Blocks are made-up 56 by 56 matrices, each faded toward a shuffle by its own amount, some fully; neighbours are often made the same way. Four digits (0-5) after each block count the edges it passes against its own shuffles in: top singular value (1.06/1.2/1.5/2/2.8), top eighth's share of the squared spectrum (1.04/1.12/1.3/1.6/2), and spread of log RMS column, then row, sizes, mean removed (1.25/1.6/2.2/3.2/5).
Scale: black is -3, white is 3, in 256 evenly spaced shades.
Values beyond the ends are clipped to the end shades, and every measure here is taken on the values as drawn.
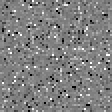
1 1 1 0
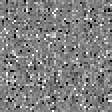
3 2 1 1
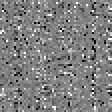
3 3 2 1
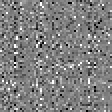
4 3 2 1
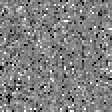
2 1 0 0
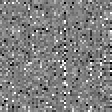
4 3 2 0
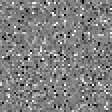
3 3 1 1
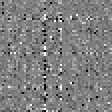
4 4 2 2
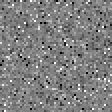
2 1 0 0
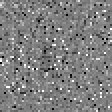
1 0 0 0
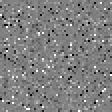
2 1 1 0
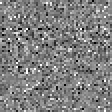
2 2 1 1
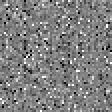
3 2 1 0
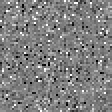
2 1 0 0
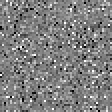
3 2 0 1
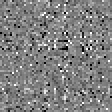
3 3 2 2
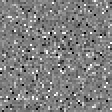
0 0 0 0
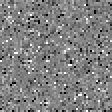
2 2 0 0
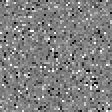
0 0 0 0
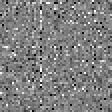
3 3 2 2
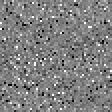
1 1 0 0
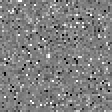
0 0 0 0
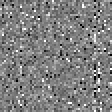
2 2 2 0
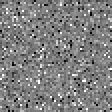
0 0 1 0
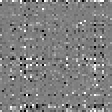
4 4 3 3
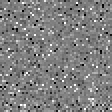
2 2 0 0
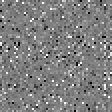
3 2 0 1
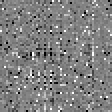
3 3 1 1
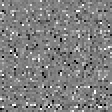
3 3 1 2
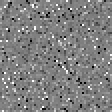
0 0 0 0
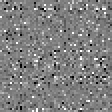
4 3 2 2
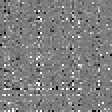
4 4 2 2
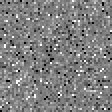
2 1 0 0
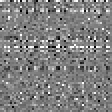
4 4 2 3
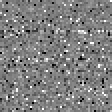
3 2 0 1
